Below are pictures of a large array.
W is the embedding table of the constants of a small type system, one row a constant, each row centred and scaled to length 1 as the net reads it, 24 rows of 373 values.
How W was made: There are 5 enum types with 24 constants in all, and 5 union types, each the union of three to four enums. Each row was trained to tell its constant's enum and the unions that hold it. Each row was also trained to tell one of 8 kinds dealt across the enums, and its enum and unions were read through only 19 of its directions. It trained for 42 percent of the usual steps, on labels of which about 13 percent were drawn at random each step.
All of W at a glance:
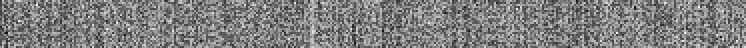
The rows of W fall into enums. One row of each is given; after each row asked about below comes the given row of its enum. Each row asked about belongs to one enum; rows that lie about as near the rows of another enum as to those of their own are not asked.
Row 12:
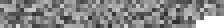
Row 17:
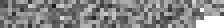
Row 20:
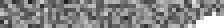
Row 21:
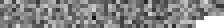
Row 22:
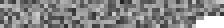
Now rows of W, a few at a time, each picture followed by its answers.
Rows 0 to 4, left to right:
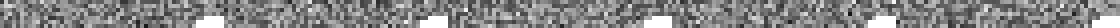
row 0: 21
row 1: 21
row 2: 20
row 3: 22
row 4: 17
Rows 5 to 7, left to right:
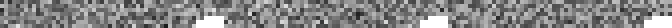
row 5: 21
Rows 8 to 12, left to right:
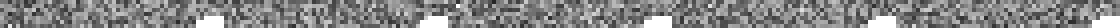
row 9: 22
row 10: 20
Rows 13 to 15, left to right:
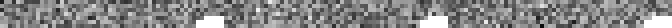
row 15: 20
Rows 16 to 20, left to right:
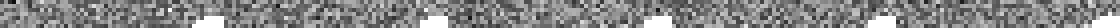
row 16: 21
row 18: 20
